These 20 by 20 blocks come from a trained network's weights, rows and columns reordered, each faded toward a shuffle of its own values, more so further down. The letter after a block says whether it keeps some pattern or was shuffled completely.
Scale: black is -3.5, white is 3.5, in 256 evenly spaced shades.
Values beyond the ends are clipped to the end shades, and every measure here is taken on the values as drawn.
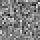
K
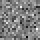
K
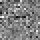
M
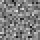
K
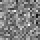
M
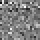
M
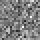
K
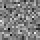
K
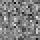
M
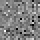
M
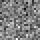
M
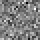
K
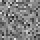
K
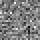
K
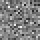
K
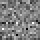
M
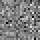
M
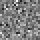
K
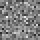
M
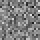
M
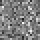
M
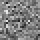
M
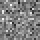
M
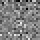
M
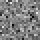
K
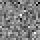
M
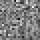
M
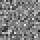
K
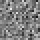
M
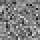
K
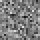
K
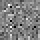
M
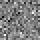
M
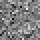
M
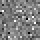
K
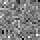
K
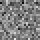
K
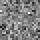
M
